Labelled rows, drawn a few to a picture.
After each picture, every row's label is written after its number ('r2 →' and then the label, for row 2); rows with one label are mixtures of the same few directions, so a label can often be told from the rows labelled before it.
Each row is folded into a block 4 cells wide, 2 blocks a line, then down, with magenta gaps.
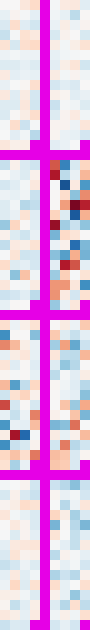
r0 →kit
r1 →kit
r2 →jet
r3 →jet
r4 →jet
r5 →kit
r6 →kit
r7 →kit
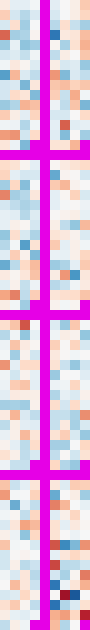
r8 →kit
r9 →kit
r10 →kit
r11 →jet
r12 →kit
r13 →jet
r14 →jet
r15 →jet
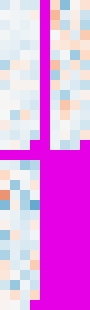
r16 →jet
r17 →jet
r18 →kit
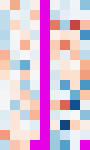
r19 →jet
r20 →kit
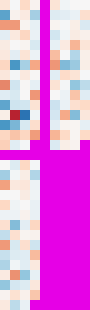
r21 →jet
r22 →jet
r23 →jet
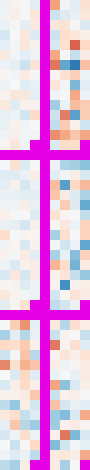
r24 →jet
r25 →jet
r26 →jet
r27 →kit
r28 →kit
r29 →jet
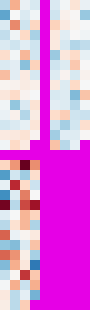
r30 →jet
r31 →jet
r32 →kit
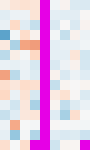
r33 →kit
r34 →jet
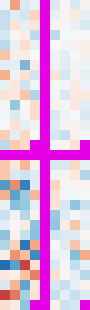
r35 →jet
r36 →kit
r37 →kit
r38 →jet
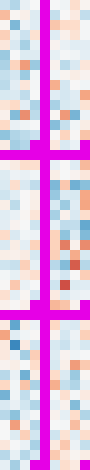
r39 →jet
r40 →jet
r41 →kit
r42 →kit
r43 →jet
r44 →jet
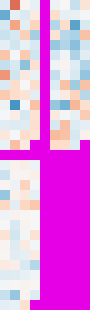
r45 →jet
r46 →kit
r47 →kit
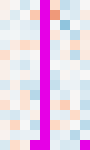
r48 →jet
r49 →jet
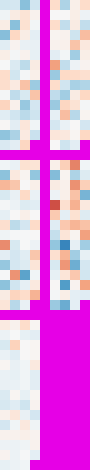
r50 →kit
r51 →jet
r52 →jet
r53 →kit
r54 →kit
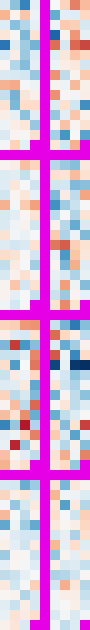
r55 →kit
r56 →kit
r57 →kit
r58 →kit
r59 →kit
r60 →kit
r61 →kit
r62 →jet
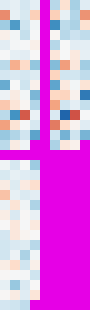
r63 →jet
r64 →jet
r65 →kit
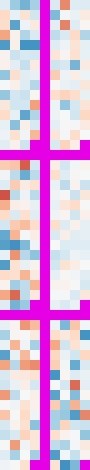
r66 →kit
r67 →jet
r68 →kit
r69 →jet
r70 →kit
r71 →jet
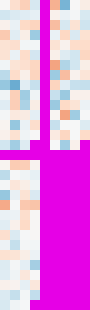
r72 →kit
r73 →jet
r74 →kit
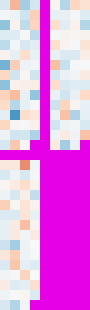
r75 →jet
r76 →jet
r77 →kit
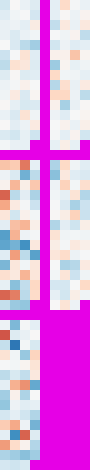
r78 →jet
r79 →jet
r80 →kit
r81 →jet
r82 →jet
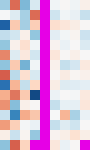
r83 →jet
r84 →jet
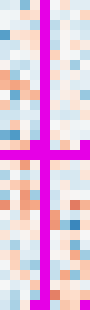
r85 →kit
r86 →jet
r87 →kit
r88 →jet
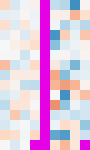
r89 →jet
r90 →kit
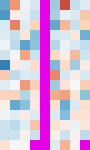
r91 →jet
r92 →jet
